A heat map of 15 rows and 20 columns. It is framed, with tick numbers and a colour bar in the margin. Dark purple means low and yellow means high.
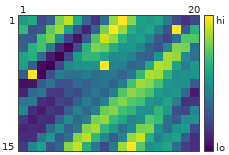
Three lone cells stand out, each far higher than its neighbours. The halves do not mirror each other. The ninth with the lowest average is the middle left. The grain runs diagonally up to the right.
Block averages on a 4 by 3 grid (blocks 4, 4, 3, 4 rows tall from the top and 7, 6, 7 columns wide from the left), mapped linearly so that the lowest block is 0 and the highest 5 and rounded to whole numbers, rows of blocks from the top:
353 | 135 | 043 | 153
